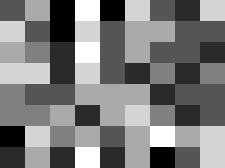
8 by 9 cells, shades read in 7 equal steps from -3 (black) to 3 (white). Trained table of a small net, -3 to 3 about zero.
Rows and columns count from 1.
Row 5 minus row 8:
2 -2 1 -2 3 0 1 0 -3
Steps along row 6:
same up down up up down down up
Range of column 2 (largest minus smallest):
3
